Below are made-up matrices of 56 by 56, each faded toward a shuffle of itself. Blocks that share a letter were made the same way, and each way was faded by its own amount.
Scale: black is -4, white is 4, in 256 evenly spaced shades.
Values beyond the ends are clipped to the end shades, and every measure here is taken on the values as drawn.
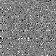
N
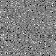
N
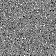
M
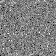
M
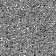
M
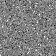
M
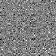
N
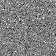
M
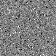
M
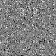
N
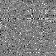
N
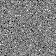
M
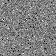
M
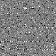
N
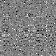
N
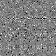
N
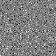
N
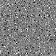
N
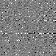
N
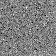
M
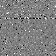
N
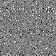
N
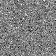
M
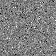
M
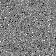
M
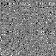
N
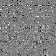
N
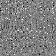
N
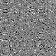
N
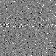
N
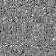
N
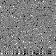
N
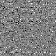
N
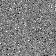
M
